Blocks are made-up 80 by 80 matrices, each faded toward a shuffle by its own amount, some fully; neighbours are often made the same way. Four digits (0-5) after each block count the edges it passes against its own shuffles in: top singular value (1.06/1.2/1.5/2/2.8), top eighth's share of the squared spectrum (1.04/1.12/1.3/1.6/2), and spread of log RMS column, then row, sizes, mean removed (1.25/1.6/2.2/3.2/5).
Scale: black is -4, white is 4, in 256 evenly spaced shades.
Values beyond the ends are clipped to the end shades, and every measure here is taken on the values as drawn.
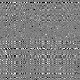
5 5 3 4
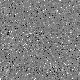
3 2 0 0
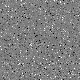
2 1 0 0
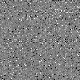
4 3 1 2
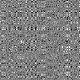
5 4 3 3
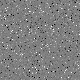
0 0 0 0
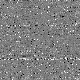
3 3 0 2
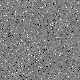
0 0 0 0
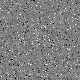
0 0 0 0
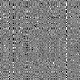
5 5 3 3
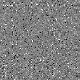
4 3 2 1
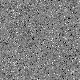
1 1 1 0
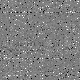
3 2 0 2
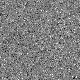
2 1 0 0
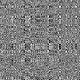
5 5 3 3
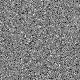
2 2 0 0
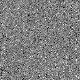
1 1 2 0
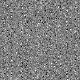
1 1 3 0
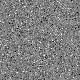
0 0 0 0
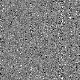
1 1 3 0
